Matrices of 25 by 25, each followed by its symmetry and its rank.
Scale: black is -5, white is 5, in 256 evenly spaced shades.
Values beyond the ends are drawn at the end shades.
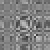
symmetric, rank two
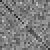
symmetric, full rank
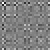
symmetric, rank two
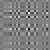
neither, rank one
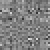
neither, rank five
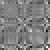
symmetric, rank two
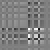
symmetric, rank one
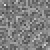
symmetric, full rank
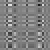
neither, rank one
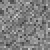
symmetric, full rank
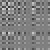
symmetric, rank one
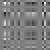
neither, rank one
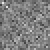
symmetric, full rank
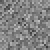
symmetric, full rank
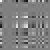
symmetric, rank one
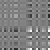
symmetric, rank one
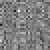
neither, rank five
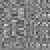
neither, rank five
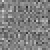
neither, rank five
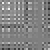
symmetric, rank two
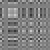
symmetric, rank one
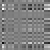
neither, rank one
